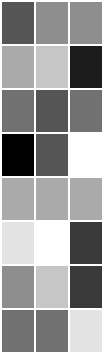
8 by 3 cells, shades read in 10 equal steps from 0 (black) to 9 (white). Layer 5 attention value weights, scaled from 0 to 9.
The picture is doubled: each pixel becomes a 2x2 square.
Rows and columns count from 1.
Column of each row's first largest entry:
2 2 1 3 1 2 2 3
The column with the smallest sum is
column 1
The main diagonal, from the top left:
3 7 4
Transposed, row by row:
3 6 4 0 6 8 5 4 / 5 7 3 3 6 9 7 4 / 5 1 4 9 6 2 2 8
